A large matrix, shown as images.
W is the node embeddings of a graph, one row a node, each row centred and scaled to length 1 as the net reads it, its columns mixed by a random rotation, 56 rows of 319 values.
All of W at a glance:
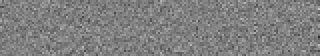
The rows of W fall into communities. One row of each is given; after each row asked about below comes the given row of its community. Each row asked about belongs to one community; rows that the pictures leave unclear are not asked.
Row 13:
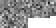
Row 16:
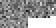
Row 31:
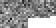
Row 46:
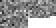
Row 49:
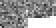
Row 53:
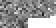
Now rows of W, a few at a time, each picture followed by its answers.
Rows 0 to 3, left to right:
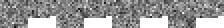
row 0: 46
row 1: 13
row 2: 46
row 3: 53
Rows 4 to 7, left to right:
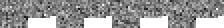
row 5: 13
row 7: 53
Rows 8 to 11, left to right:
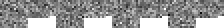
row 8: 49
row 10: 16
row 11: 49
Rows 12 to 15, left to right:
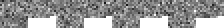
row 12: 53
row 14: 13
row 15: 49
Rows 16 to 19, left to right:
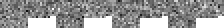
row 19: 53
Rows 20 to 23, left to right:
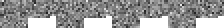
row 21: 53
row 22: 46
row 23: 13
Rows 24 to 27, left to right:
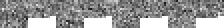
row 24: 53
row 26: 31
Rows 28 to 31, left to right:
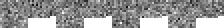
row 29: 31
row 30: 16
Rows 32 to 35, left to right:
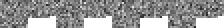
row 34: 13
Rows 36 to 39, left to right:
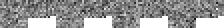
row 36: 16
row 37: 16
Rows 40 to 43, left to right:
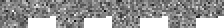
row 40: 53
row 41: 31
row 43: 13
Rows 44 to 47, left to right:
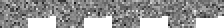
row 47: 49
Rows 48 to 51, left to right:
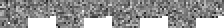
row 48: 16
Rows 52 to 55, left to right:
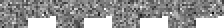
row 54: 13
